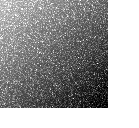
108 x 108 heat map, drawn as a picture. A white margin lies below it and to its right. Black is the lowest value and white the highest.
Odd rows or columns: none. Grain: fine. Slope: up to the top left. Average level on the scale: 40%. Ninth with the highest average: top left.
